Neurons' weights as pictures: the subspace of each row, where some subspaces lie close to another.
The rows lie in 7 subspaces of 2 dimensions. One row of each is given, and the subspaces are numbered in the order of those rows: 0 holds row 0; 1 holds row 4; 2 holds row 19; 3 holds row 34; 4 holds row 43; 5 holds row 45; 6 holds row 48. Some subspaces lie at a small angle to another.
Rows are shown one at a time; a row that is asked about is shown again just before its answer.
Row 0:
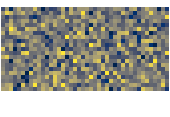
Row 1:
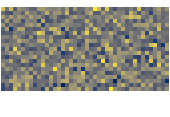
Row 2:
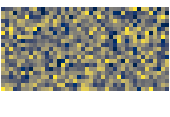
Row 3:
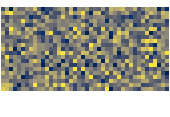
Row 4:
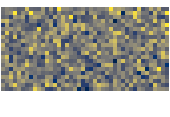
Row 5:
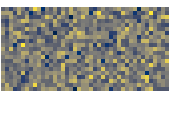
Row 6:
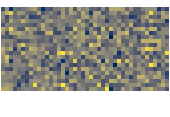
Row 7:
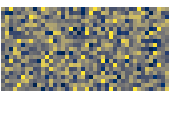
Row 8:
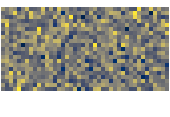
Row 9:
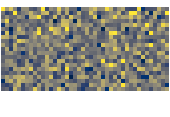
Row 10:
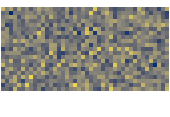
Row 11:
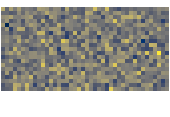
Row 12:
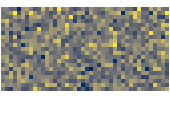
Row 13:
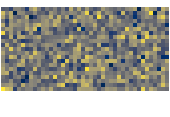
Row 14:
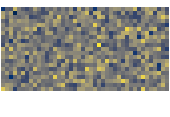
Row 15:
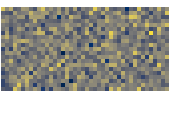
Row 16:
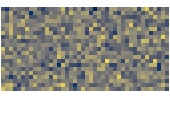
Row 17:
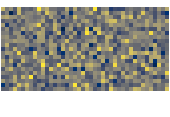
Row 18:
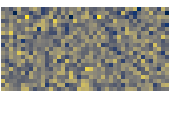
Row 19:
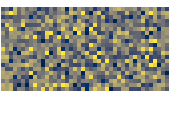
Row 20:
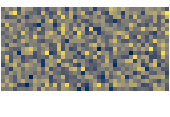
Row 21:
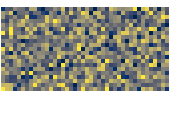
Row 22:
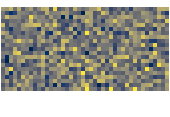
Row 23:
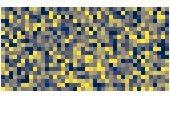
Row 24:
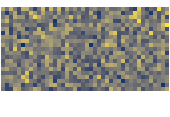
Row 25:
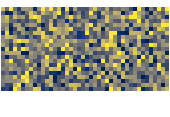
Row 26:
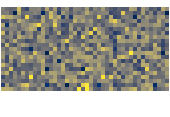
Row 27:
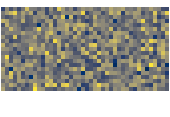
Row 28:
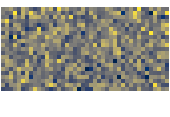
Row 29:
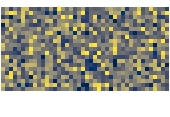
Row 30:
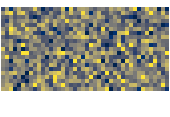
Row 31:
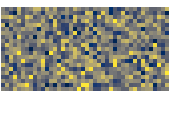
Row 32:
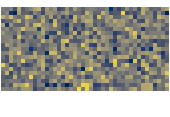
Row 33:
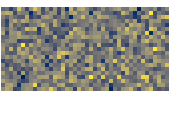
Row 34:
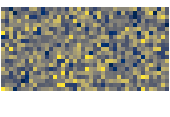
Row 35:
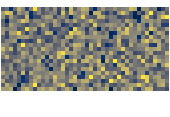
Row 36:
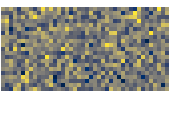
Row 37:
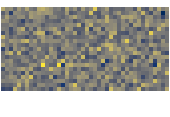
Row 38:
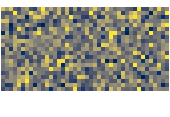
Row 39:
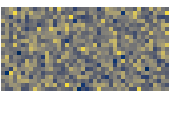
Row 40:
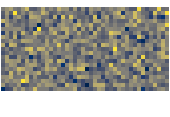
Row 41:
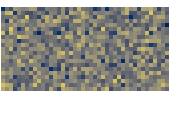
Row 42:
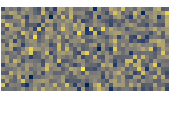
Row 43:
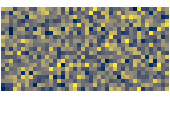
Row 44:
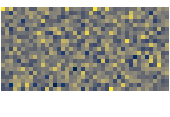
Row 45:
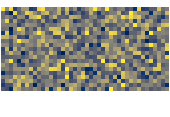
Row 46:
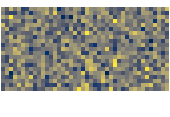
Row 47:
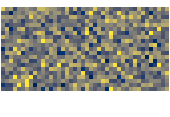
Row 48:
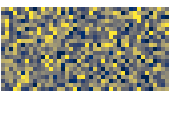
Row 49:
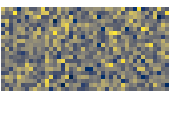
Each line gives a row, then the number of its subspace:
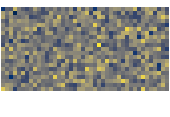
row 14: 3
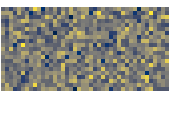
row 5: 6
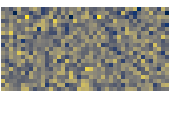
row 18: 2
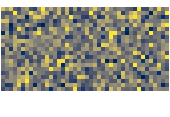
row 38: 2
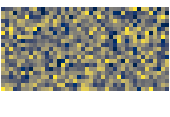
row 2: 4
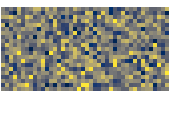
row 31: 2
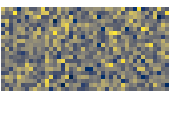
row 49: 5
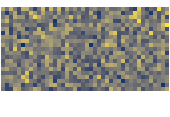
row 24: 0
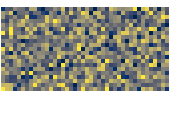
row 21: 4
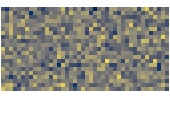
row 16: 4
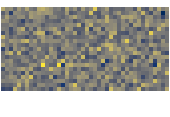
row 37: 4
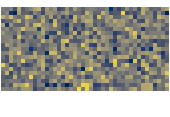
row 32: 2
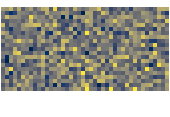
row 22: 6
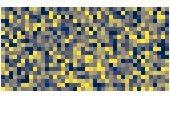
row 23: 3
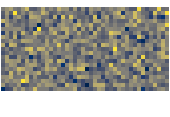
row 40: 3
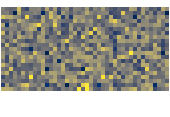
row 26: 4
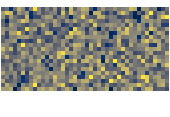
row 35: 6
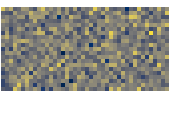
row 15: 2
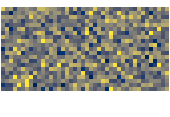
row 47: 2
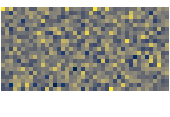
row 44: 5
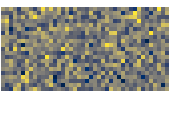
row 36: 0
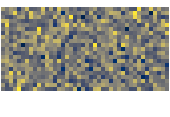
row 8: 6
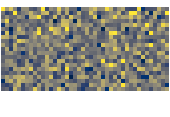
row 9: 5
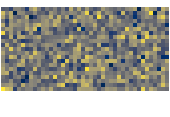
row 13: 3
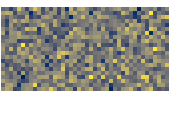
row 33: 6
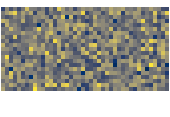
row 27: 1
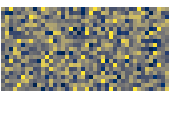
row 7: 6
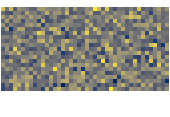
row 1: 5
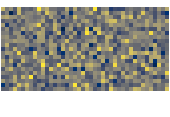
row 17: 4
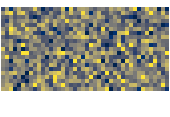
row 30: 0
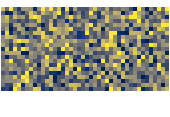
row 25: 0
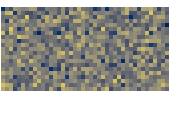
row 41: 5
